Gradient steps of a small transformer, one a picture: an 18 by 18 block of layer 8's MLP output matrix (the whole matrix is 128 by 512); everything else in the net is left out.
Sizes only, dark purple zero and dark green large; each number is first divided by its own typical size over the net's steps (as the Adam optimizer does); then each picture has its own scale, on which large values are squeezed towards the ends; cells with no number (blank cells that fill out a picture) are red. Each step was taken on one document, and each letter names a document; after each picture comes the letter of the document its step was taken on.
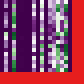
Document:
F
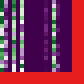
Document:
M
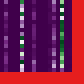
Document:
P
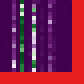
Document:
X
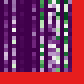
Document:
F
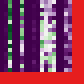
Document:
X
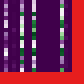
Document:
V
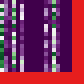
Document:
M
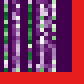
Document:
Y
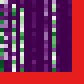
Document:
M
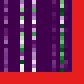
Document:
P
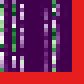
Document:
M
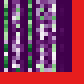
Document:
Y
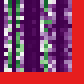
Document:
X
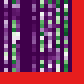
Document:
F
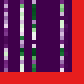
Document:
V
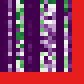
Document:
X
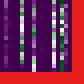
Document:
P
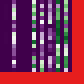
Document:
F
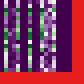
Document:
Y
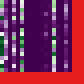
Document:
M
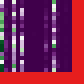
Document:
M
